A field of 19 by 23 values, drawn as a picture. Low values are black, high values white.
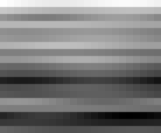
The bottom right is the ninth with the lowest average. Streaks run across, left to right. Values rise toward the top.
